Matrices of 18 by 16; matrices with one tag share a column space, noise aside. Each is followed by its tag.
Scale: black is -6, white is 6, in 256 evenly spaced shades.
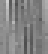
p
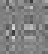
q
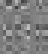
q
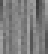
p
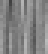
p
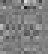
q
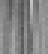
p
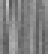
p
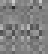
q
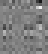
q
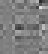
q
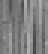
p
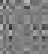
q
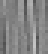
p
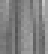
p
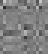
q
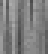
p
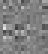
q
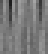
p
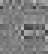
q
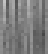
p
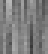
p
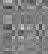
q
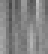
p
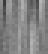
p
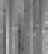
p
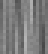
p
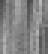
p
